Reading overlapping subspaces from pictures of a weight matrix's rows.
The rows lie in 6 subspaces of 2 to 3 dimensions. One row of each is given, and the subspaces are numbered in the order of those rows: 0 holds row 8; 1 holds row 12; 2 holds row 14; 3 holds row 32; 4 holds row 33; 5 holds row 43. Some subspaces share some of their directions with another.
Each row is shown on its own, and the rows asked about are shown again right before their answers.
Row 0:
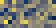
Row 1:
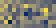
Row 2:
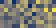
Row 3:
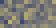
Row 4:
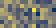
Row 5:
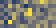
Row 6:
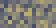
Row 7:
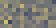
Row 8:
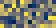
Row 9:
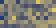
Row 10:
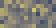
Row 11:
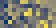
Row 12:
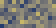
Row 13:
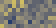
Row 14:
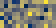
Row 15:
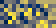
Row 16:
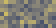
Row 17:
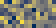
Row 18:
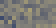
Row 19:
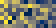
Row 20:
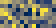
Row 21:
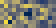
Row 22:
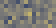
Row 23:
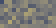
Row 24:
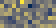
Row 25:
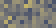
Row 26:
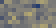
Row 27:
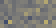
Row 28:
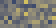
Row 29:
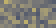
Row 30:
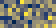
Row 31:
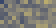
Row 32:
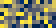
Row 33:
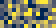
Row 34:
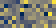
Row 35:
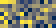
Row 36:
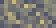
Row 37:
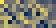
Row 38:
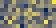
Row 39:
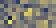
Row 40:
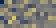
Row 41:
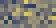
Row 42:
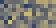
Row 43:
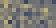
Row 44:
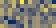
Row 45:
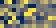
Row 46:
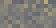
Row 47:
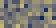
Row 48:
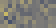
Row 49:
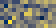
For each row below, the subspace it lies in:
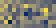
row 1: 5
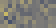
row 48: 0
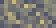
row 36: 2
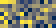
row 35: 3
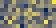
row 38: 5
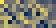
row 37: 2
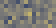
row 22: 3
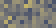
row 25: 3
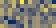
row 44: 0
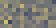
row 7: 5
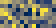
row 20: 4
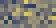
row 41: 2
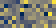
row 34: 4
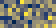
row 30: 0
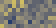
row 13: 0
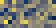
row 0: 1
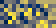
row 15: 2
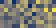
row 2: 5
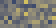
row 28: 2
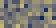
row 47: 2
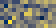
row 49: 2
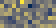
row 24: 0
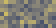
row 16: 3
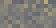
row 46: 5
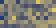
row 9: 1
